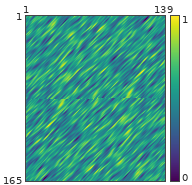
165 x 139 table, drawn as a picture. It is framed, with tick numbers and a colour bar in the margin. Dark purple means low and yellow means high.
Histogram: bell-shaped. Grain: diagonal, up to the right. Symmetry: a half turn. Slope: none.
